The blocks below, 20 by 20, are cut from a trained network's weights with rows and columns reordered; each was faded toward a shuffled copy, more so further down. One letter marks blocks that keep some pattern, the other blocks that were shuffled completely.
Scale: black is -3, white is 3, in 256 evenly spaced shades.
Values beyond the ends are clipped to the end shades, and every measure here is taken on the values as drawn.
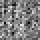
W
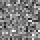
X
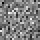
X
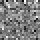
W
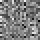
W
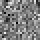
W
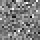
X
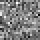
W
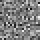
W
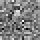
W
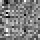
W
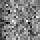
W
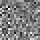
W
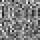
W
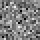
X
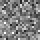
X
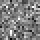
X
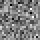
X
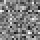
W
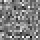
W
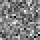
X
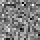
W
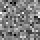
X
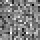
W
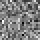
W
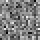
W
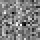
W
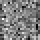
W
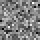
X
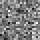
W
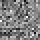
W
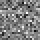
X
